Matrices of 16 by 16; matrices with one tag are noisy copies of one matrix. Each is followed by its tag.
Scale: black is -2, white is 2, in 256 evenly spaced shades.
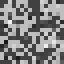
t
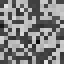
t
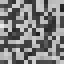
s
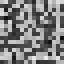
s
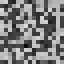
s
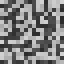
s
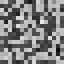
s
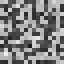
s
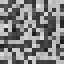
s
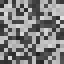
t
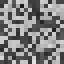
t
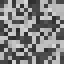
t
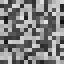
s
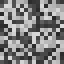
t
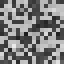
t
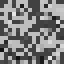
t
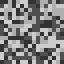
t
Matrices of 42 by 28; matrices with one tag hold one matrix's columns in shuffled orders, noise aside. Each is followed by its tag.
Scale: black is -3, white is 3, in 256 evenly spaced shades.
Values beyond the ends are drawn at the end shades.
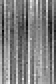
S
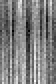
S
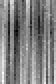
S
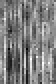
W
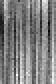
S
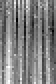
S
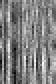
W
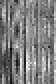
W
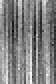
S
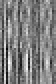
W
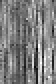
W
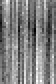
S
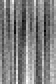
S
